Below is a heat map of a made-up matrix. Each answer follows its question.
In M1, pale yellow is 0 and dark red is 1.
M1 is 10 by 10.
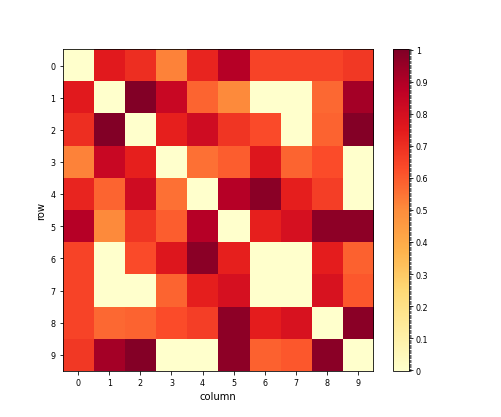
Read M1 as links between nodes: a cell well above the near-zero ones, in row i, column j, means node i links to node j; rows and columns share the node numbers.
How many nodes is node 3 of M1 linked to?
8
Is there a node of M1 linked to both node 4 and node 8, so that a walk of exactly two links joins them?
yes
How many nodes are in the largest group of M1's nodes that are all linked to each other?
7
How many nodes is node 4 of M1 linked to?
8
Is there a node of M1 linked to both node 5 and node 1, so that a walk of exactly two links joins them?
yes
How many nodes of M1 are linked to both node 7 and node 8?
5
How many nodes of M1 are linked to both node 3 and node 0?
7
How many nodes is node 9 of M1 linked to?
7
